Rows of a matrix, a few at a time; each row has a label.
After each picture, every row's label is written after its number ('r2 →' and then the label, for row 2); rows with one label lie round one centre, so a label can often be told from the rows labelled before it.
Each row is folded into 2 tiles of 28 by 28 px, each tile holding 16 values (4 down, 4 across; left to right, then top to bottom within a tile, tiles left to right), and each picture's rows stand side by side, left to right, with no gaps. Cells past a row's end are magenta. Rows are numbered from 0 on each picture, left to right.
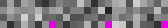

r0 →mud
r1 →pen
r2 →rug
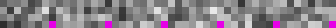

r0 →pen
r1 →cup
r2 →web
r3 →web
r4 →rug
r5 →web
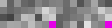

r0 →web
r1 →web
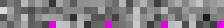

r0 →cup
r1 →rug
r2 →mud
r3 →rug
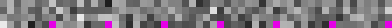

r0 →rug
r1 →cup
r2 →rug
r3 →pen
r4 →pen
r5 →rug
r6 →mud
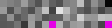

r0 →pen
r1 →cup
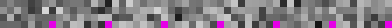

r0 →pen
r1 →cup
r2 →web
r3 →web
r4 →rug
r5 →mud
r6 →rug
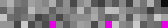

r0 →rug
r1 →mud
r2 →cup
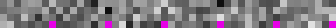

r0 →rug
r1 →pen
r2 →rug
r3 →cup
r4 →mud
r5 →web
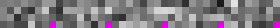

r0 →pen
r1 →mud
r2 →web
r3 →cup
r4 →rug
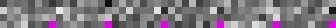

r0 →cup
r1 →cup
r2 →pen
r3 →pen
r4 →web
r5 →pen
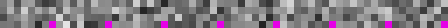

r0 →mud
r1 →rug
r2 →cup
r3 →pen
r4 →mud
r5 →rug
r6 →web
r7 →pen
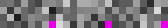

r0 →pen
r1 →rug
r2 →pen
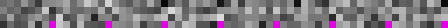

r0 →pen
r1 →rug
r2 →cup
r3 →cup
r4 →mud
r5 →mud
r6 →rug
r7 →cup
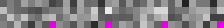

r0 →cup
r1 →mud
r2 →web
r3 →mud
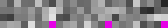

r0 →web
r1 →web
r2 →cup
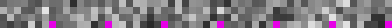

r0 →pen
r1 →mud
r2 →rug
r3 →mud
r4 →pen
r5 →web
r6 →rug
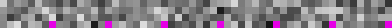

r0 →web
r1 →mud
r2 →web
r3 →pen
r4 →rug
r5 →web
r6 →cup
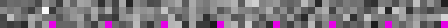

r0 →pen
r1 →mud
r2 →mud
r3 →rug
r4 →rug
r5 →pen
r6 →pen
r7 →cup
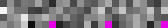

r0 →cup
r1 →pen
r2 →mud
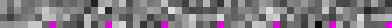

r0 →web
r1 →pen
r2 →rug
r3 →cup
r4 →web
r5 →pen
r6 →cup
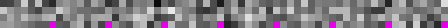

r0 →cup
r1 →cup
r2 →mud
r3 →cup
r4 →mud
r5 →mud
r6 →cup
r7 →rug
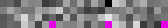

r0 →mud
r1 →cup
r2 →rug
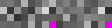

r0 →pen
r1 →pen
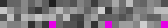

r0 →cup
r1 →pen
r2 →web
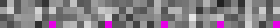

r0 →mud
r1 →web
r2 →pen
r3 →cup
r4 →mud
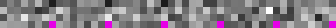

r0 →cup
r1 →cup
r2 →cup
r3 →mud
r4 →pen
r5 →web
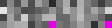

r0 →cup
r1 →mud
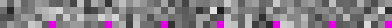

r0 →web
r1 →cup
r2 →rug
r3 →pen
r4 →rug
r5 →rug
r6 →pen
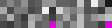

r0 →pen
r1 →cup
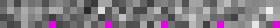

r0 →mud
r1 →pen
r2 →pen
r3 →mud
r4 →web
